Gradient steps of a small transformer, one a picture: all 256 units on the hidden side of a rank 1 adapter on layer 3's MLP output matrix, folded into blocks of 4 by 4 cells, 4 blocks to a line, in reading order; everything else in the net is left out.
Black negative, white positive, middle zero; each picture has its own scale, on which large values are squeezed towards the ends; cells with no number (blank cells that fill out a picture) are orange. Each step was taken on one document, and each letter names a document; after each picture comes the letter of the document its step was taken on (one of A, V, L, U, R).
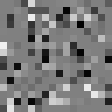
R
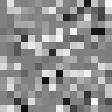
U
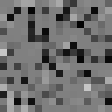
R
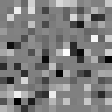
R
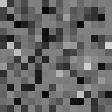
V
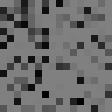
V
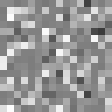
U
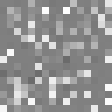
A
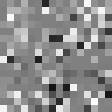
U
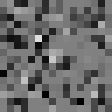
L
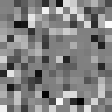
L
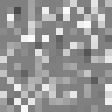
A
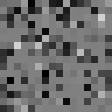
R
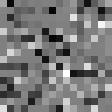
U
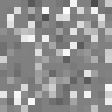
A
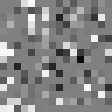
R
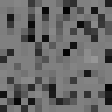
A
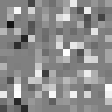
A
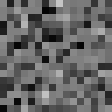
U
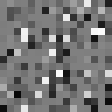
U
